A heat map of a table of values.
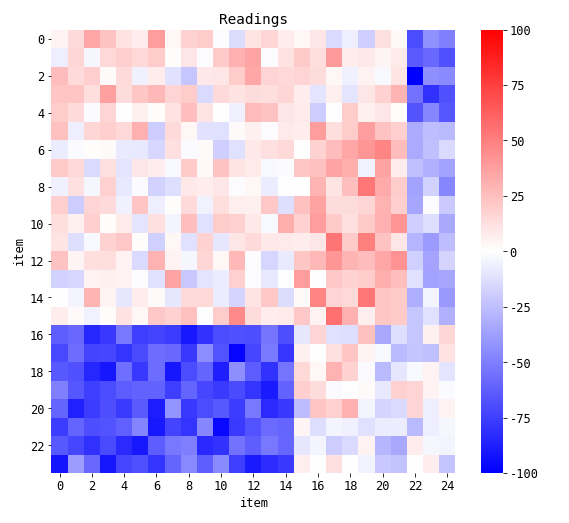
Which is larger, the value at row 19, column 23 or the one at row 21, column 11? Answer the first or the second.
the first
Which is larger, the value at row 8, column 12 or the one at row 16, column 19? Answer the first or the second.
the second
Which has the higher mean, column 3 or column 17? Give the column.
17
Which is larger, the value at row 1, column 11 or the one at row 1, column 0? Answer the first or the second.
the first
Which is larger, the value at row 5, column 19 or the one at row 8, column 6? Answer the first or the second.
the first
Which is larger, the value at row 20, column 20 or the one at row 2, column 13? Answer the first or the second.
the second
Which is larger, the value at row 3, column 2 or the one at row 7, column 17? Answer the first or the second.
the second
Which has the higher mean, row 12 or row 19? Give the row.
12
